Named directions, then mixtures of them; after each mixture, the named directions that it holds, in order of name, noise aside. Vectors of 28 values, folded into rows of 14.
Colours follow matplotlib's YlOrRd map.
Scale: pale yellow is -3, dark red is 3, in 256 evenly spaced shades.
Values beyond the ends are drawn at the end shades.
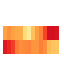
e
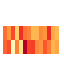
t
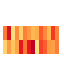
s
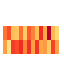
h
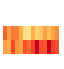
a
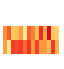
h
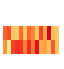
h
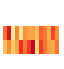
s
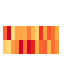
h, s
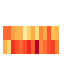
a, h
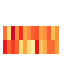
s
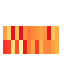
s, t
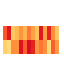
h, s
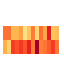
a, h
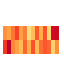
e, h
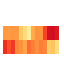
e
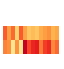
a, t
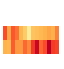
a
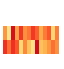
s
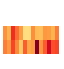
a, s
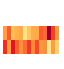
e, h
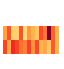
e, h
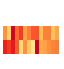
s
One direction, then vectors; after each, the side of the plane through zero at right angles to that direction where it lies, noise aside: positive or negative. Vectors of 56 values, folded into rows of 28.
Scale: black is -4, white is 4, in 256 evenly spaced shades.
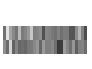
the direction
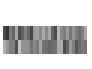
negative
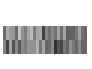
positive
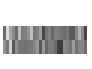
positive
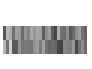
positive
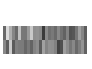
positive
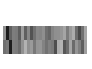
negative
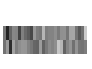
negative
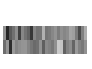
negative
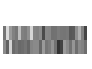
positive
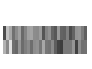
positive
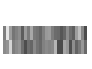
positive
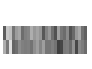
positive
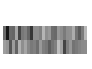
negative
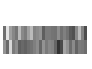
positive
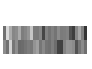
positive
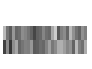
negative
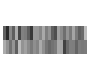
negative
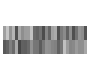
positive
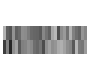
negative
